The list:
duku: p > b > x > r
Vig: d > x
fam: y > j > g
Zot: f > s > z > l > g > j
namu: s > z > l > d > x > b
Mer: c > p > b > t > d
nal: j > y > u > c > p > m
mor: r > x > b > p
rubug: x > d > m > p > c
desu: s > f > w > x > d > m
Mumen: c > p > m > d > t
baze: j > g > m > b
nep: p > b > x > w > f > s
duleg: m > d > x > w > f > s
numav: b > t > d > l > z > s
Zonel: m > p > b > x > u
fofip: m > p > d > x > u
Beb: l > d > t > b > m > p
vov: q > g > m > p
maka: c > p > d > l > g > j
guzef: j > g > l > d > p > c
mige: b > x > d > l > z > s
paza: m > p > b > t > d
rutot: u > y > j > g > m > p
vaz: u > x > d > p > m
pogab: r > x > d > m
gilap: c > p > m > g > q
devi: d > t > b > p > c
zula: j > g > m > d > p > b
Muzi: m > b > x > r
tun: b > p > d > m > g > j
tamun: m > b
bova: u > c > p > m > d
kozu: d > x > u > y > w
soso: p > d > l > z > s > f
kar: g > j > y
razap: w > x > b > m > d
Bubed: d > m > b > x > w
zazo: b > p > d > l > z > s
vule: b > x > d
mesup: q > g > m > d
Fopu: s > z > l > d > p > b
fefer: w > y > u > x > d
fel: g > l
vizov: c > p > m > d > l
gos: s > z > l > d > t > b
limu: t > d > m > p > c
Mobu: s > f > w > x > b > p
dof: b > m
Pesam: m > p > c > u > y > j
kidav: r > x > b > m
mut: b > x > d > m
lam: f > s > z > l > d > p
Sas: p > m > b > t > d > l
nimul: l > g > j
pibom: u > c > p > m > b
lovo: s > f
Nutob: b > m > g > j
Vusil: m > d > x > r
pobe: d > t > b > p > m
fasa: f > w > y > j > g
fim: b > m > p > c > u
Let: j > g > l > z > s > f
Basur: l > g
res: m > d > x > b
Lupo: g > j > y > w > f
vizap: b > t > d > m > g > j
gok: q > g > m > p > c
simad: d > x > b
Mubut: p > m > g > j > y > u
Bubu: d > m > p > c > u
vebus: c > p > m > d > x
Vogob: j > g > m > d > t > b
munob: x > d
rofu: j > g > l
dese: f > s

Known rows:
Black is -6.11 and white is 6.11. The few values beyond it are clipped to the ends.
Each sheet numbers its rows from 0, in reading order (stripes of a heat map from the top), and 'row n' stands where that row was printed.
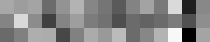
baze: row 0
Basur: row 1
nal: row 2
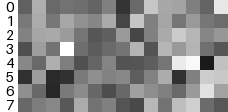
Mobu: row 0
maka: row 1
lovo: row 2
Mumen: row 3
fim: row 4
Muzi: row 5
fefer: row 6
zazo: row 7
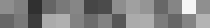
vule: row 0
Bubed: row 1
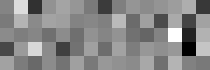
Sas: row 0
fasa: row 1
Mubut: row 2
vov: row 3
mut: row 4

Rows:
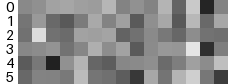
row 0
Nutob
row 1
kidav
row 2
rofu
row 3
dof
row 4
kozu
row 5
numav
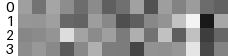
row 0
mesup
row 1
pibom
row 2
vizap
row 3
tamun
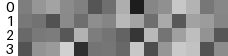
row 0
dese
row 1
pogab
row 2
mige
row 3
limu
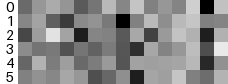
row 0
rutot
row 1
Fopu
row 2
gok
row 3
Zonel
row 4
Beb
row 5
nep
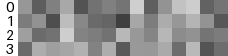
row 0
bova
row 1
paza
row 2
desu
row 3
Zot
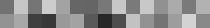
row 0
Lupo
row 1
namu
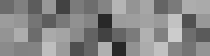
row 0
vebus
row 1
zula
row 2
Vogob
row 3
duleg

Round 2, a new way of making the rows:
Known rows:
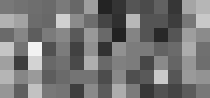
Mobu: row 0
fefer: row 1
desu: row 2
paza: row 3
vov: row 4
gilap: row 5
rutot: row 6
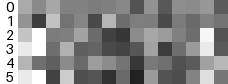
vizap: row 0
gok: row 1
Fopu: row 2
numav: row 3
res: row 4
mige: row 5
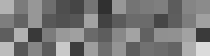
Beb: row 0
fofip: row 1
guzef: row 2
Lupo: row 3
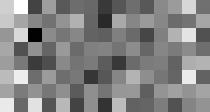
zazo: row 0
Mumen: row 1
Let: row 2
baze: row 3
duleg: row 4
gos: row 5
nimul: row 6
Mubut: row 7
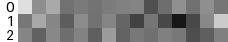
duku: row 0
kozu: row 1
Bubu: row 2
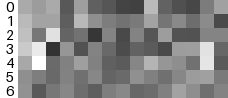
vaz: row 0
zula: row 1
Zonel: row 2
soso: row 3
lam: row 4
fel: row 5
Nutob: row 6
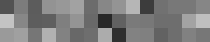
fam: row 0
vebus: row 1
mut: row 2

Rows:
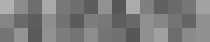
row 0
vule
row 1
dof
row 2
lovo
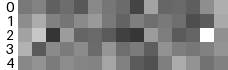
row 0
Vig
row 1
devi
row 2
namu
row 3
tamun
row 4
tun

